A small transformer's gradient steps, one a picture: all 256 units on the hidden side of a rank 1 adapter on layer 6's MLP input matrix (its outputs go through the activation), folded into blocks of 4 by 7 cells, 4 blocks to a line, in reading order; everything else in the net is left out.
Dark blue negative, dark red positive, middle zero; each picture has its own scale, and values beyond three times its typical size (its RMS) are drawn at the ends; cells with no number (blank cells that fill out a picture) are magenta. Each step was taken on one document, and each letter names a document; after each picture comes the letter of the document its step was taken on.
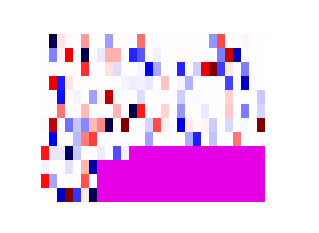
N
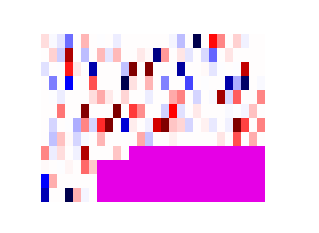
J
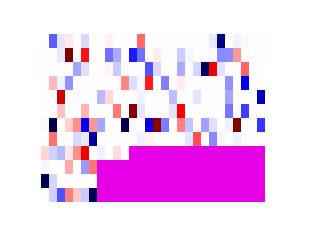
N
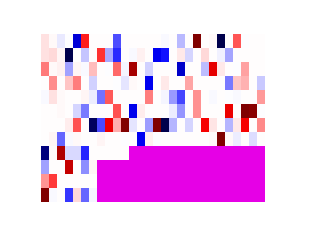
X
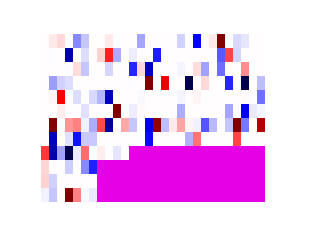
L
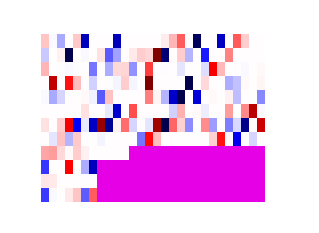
X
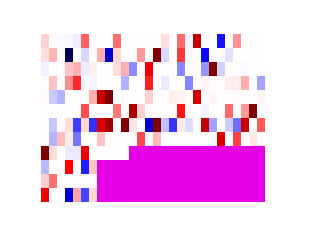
X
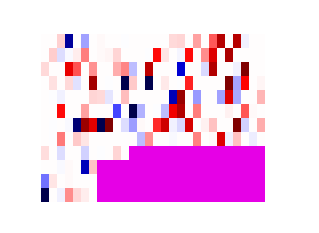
J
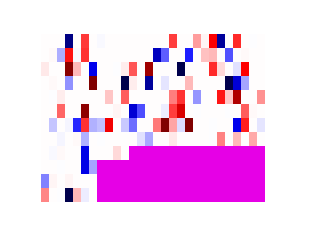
J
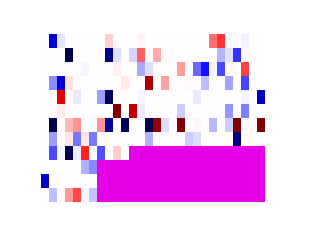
L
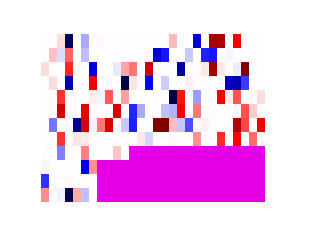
J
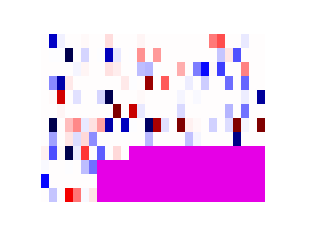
L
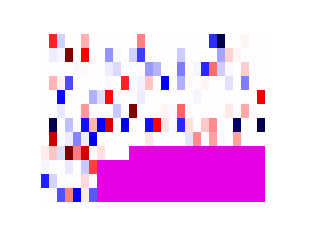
N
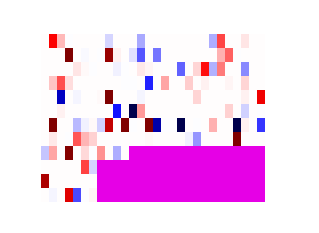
L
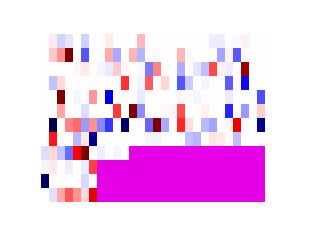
N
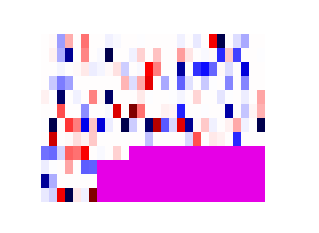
N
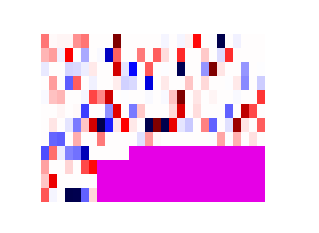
X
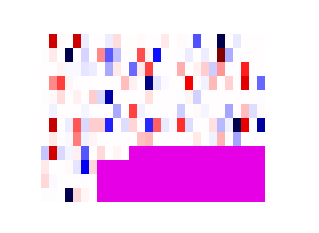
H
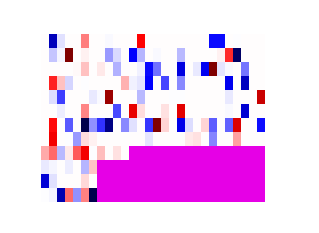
N
